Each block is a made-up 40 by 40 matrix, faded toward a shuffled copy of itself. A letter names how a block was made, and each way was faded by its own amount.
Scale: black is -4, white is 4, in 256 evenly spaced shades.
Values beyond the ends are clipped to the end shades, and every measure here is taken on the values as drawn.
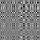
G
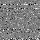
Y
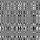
G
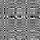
G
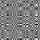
G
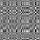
G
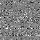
Y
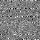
Y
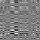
G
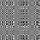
G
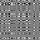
G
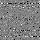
Y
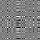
G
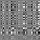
G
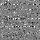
Y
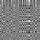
G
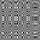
G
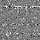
Y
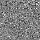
Y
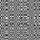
G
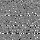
Y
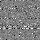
Y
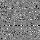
Y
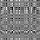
G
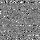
Y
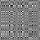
G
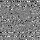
Y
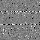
Y
